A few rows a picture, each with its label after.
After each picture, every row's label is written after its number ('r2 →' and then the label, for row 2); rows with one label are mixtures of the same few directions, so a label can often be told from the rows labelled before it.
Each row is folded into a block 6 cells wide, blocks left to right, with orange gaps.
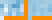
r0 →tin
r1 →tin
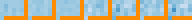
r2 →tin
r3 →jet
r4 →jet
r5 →tin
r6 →tin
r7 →jet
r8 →tin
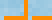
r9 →tin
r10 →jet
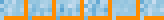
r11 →jet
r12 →tin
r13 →tin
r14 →jet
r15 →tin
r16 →jet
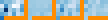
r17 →tin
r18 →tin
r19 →tin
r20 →jet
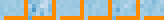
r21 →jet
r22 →tin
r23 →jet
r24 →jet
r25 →tin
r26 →jet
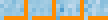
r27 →jet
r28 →tin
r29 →tin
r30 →jet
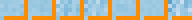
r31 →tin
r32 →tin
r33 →jet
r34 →jet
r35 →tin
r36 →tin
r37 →jet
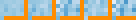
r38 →tin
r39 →tin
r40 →jet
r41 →jet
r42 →jet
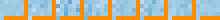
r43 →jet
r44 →tin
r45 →jet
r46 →tin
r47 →jet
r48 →jet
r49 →tin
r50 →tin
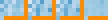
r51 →jet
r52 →jet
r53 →jet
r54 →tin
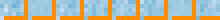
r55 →tin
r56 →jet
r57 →tin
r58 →jet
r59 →jet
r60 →jet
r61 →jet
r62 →tin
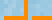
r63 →jet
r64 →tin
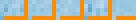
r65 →tin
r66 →tin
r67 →jet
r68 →tin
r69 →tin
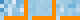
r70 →jet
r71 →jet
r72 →tin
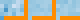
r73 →tin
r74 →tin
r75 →jet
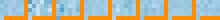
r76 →jet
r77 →jet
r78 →tin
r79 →jet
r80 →tin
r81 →tin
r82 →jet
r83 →jet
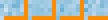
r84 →tin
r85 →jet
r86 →tin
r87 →jet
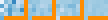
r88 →jet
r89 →tin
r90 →tin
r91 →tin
